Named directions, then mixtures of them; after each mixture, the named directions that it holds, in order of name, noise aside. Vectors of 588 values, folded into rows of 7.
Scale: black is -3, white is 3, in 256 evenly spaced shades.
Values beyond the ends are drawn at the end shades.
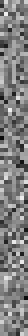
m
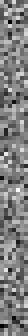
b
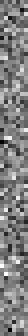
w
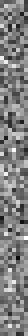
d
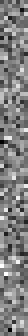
w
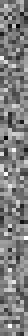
d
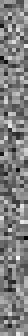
d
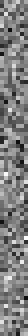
d, m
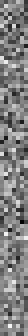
d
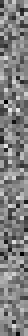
m, w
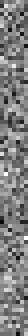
d, m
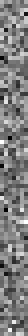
d, w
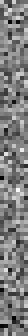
b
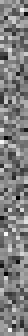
w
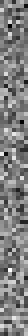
b, d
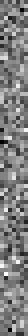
w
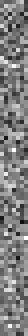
d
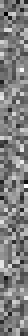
m, w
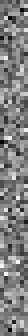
w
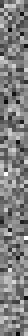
d, m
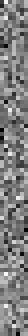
m, w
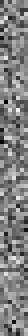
m, w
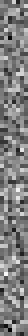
b, w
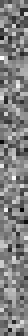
d, w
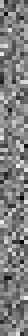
m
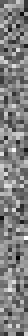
d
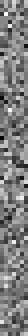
b, m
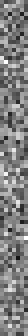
d
